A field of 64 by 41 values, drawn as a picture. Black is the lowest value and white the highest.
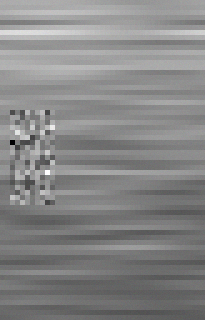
Grain: streaks across. Slope: up to the top. Odd patch: rougher, in the middle left. Roughest part: middle left.
